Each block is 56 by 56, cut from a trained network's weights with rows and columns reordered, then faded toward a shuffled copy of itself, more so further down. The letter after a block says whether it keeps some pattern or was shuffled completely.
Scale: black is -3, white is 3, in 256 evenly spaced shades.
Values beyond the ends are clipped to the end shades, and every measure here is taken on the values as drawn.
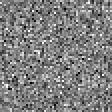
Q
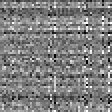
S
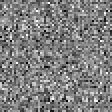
S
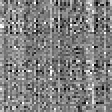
S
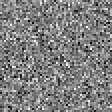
Q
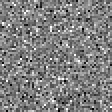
Q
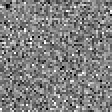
Q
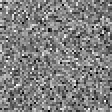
Q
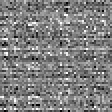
S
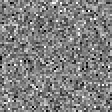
Q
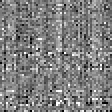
S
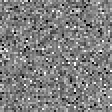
Q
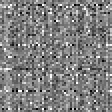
S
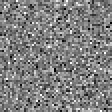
Q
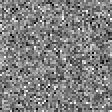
Q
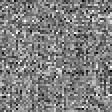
S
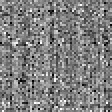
S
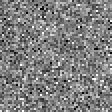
Q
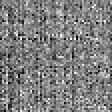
S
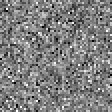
Q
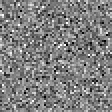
Q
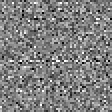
S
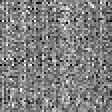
S
